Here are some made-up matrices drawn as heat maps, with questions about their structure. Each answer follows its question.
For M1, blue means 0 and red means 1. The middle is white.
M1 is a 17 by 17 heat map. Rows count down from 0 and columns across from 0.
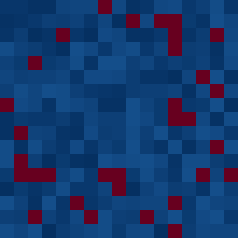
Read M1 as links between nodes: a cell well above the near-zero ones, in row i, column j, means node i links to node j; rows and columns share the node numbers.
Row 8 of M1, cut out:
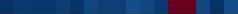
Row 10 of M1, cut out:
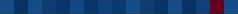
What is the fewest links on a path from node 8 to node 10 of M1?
4
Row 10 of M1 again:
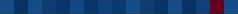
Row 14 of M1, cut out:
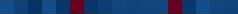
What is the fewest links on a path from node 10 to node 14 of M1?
4
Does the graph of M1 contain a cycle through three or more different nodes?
no
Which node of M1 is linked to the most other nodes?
node 12
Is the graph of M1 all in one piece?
yes
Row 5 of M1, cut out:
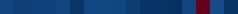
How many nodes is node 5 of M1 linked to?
1
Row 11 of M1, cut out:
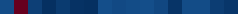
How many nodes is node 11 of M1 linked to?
1
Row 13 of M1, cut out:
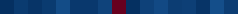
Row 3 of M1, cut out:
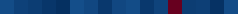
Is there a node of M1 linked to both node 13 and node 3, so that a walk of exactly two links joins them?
no
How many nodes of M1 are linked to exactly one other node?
10
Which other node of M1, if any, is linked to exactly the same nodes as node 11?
node 9
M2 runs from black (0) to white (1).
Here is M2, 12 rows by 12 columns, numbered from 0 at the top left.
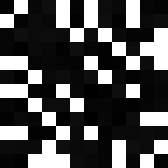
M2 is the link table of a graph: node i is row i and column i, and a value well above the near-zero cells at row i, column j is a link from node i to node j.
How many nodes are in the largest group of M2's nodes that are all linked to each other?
5
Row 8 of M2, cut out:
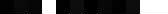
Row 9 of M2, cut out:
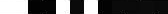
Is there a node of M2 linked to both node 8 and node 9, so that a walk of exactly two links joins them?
no
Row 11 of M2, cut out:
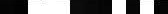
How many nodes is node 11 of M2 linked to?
5
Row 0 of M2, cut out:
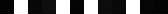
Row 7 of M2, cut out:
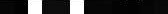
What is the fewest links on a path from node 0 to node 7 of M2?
4
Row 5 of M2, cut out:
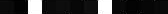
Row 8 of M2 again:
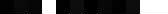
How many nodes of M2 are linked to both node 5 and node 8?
0
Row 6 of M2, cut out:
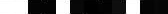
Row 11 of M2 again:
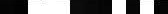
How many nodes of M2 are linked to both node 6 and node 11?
1
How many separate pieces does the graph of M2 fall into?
1
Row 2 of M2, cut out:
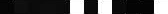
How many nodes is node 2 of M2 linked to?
3
